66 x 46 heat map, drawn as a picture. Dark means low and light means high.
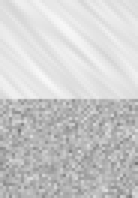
The table splits into 2 rows of 1 panel. Panel 1,1: very high, slanting down to the right, faint in contrast. Panel 2,1: high, fine-grained.
